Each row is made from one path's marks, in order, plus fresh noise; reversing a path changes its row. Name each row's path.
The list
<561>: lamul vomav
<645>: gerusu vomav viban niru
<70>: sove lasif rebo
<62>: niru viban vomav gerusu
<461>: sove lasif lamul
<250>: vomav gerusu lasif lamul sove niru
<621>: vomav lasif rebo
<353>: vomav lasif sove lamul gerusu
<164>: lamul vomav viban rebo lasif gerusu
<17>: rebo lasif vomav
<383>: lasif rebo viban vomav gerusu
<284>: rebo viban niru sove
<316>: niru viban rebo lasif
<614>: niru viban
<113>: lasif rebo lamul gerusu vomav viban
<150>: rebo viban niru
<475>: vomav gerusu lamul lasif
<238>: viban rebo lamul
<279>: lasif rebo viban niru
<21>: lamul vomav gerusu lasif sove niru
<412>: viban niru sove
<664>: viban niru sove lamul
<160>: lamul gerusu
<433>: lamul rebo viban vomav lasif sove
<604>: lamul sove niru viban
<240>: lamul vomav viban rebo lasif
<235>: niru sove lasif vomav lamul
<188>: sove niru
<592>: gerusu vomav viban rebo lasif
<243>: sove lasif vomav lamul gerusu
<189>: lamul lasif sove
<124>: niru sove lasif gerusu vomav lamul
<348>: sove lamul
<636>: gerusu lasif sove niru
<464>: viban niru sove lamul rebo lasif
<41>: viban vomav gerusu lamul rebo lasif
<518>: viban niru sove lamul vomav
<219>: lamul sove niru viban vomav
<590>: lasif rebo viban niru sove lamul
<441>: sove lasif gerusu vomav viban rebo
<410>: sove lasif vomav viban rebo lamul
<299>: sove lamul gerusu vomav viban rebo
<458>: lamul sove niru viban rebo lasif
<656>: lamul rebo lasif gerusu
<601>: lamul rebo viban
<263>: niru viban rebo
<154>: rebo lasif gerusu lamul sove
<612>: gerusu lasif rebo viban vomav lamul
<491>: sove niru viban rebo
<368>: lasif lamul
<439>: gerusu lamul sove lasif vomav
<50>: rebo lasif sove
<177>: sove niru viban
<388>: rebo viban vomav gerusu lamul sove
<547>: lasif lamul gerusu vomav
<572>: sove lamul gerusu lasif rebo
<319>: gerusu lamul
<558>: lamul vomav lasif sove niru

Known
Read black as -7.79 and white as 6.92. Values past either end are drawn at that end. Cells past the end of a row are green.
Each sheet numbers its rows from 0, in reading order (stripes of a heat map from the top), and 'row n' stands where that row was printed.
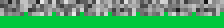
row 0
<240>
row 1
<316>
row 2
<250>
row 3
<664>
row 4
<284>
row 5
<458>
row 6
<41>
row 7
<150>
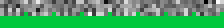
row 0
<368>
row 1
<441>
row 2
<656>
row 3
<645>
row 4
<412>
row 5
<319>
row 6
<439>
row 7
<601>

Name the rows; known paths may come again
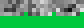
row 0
<113>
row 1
<177>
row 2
<621>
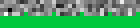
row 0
<592>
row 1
<590>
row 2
<561>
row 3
<547>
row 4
<243>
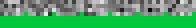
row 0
<124>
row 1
<475>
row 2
<164>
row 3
<188>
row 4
<41>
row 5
<388>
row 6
<614>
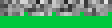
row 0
<458>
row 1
<316>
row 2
<279>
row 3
<299>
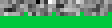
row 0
<383>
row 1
<601>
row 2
<604>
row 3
<154>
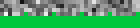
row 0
<645>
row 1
<353>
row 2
<558>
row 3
<441>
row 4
<240>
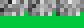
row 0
<263>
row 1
<664>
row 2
<491>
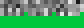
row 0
<368>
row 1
<439>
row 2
<62>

